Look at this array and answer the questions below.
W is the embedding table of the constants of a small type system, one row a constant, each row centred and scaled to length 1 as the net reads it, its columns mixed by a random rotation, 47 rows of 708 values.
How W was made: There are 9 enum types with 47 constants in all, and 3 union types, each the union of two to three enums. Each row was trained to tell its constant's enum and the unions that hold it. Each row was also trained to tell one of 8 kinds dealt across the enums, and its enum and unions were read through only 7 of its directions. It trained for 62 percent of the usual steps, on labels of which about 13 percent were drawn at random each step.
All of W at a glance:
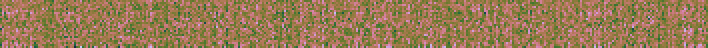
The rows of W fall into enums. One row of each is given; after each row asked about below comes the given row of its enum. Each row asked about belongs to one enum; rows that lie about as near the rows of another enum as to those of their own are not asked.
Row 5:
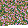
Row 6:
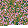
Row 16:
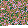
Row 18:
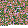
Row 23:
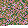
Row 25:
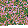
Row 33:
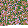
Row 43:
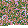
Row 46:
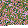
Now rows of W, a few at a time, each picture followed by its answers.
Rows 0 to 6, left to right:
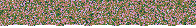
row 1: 6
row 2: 43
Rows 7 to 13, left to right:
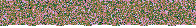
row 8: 46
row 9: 5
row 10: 6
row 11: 43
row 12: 46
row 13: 43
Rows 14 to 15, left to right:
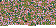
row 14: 5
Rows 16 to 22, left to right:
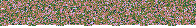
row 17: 46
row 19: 5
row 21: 6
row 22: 5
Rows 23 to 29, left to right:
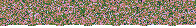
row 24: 33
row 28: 6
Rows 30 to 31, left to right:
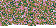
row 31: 43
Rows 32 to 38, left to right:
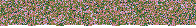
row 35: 33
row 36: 25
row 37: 43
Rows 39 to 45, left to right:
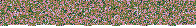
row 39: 18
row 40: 46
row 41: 23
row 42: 5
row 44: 6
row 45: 46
